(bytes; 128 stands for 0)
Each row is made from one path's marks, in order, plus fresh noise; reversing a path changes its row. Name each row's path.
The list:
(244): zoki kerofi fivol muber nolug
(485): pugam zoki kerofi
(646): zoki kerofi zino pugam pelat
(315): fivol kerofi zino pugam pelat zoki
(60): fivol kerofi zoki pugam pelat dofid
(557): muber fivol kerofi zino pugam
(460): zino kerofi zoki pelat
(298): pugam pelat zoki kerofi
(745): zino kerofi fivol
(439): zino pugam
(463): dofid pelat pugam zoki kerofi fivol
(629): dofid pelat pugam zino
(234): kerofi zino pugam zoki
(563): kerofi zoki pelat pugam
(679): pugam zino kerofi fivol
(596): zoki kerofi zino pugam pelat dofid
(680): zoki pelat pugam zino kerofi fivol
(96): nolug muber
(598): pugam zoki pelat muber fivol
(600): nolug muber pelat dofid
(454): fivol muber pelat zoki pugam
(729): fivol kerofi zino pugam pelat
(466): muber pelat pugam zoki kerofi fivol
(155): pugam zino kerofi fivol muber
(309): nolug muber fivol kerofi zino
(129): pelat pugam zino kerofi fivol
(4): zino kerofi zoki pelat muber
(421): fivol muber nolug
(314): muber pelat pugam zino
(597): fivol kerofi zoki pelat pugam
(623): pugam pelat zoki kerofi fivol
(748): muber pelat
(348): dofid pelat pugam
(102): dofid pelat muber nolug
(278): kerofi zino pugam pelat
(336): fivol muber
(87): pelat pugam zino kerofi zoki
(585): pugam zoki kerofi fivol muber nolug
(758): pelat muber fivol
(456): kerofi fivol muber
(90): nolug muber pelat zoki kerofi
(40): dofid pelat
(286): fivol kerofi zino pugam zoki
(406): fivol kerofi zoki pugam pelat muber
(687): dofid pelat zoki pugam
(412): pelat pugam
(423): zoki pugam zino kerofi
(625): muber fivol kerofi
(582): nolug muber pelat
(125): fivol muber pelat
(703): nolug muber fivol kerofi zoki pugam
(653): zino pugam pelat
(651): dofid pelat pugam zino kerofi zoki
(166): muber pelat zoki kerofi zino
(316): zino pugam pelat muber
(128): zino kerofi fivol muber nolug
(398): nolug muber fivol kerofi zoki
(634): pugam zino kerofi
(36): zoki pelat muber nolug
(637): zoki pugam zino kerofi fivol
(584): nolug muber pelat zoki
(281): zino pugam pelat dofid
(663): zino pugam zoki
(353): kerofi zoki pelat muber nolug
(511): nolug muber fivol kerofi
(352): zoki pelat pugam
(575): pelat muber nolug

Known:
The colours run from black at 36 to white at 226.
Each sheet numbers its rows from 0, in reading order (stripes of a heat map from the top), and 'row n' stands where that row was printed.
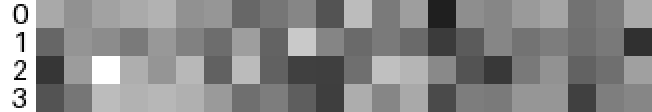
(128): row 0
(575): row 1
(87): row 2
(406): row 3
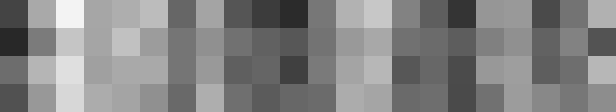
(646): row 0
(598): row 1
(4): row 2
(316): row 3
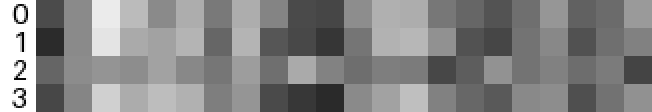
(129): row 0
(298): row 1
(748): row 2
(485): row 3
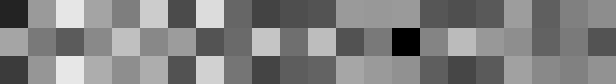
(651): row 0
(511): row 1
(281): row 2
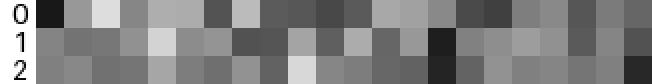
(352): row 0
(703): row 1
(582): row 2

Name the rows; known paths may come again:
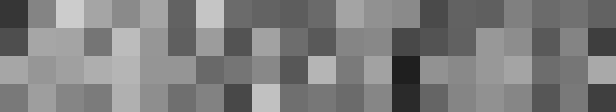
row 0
(412)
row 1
(36)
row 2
(128)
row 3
(90)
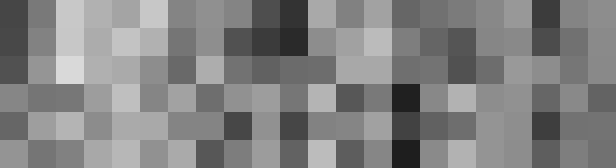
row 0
(60)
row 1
(485)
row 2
(316)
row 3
(336)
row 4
(353)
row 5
(625)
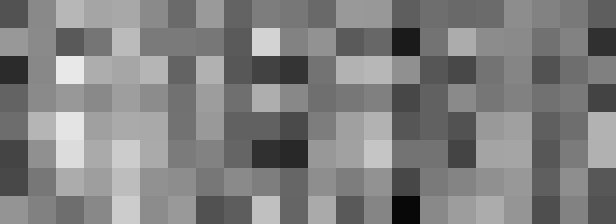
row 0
(314)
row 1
(96)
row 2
(298)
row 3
(748)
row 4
(4)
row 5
(637)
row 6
(454)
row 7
(398)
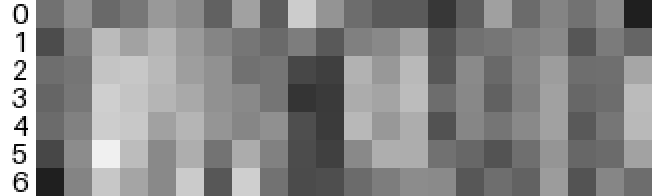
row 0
(600)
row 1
(466)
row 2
(155)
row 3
(679)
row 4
(729)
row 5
(129)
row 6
(463)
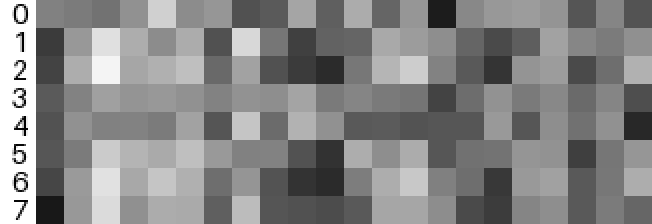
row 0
(703)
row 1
(281)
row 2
(646)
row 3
(758)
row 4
(102)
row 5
(597)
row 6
(423)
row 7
(352)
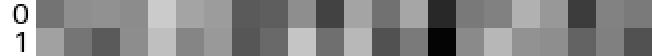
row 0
(244)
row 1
(511)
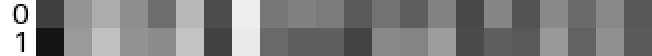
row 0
(40)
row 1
(687)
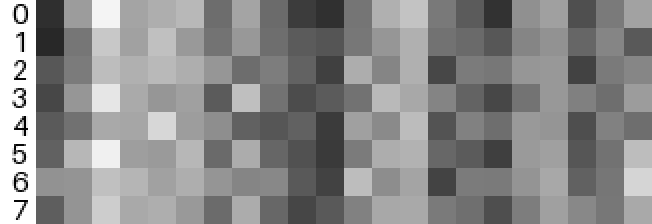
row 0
(680)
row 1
(598)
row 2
(406)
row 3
(653)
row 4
(585)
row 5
(460)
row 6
(745)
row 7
(439)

